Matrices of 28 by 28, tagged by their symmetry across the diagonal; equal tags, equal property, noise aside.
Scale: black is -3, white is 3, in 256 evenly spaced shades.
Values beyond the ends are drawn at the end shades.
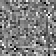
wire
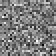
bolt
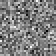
wire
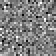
wire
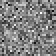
bolt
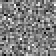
wire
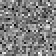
bolt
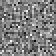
wire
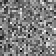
bolt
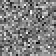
bolt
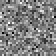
bolt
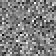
wire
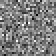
bolt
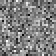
bolt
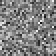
bolt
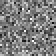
bolt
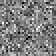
wire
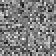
bolt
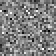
bolt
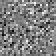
wire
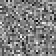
wire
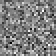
wire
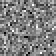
wire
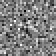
wire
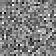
wire
